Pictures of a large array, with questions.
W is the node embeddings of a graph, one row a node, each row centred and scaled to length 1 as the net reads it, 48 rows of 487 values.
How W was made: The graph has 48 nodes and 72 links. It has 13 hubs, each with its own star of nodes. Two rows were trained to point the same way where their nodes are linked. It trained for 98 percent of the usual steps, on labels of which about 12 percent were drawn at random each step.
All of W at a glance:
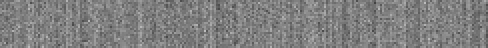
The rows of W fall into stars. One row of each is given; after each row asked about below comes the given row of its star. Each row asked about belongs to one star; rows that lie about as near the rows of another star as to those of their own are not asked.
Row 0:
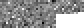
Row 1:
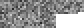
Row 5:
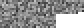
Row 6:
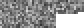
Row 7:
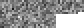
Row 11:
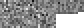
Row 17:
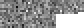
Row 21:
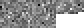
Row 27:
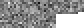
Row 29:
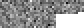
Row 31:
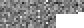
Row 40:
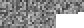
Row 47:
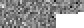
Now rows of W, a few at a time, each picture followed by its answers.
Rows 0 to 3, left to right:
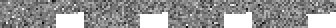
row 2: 31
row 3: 21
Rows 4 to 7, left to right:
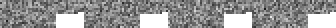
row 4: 6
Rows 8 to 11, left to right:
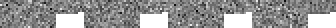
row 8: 29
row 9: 47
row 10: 31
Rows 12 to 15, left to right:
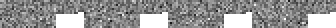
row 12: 11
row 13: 7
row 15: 27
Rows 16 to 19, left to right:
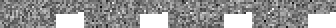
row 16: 21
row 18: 6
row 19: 40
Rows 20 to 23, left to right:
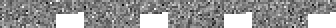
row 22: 0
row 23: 5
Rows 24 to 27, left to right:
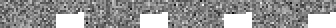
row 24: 29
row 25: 6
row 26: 1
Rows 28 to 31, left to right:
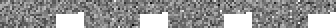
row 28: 0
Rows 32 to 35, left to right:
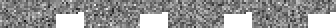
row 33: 40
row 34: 27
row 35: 17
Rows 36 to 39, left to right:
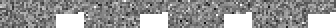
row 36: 17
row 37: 5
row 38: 0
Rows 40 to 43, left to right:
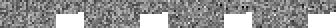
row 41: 21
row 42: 47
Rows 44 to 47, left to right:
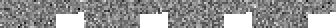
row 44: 31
